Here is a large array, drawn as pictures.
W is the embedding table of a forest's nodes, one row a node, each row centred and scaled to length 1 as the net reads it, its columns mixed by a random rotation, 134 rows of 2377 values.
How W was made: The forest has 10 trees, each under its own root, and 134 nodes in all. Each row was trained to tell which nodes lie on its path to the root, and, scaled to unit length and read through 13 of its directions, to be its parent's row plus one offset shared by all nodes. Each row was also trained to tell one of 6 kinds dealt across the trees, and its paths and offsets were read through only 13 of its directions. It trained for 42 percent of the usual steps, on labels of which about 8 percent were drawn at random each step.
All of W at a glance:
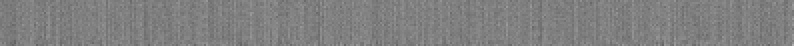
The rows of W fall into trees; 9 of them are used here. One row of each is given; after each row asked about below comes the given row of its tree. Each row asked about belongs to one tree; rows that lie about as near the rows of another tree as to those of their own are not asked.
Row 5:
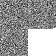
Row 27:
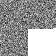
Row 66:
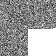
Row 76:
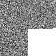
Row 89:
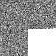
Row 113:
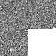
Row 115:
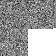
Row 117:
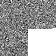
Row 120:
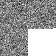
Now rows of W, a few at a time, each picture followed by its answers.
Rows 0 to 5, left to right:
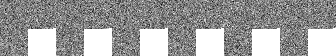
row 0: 115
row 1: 89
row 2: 5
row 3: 115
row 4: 76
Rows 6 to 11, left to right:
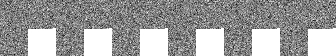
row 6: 113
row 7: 89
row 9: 115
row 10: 115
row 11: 113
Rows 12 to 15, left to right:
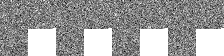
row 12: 117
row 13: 113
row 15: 115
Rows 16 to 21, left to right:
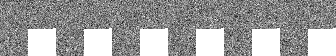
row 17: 113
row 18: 115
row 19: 66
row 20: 27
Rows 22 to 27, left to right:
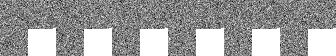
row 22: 5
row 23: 117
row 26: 5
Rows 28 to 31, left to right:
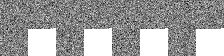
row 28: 66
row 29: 27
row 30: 27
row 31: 113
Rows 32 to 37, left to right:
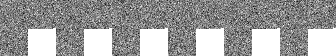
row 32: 27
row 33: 115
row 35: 120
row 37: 5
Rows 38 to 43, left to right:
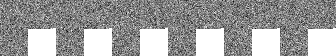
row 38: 66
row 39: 66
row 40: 5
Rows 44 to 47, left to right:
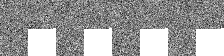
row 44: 66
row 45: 5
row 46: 113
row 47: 89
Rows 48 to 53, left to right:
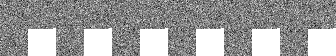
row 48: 5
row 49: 5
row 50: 76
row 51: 120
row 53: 66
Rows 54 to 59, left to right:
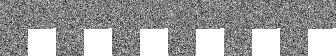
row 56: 120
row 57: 113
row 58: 27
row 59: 120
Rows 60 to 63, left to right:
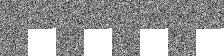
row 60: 5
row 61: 66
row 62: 76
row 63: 27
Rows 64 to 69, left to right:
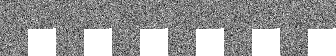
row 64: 120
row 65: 66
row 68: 66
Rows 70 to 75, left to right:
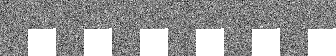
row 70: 27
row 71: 66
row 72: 120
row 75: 76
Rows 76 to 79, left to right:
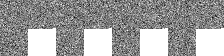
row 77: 5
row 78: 66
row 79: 117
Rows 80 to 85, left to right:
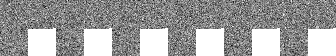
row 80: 113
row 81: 115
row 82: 66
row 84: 120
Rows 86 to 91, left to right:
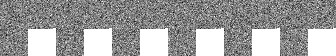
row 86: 115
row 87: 115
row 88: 27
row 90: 66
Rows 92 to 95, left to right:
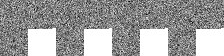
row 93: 115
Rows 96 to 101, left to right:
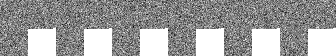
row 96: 5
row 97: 115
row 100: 120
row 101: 89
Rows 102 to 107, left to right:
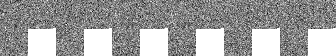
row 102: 89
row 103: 115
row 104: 113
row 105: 113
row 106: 27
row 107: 66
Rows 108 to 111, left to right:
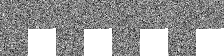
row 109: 115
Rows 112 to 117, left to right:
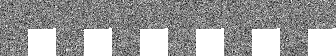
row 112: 115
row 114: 117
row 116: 113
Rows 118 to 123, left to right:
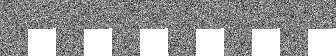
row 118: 113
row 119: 117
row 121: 113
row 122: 89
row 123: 27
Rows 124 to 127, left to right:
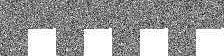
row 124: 113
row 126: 5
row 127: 113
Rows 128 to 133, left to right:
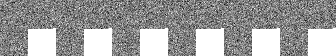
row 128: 89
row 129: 5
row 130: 5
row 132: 120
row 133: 5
